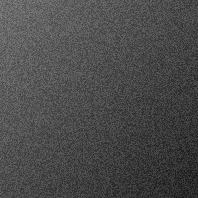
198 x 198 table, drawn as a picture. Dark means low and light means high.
The bottom right is the ninth with the lowest average. There are no regular stripes. The grain is fine, like static. The values follow a bell shape. On average the colour sits 30% of the way up the scale. The top left is the ninth with the highest average. There is an overall slope up to the top left. No row or column stands out.
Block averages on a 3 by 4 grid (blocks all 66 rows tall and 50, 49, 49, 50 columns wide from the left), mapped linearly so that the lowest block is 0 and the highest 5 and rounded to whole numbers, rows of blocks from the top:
5 4 3 2
4 3 2 1
3 2 1 0
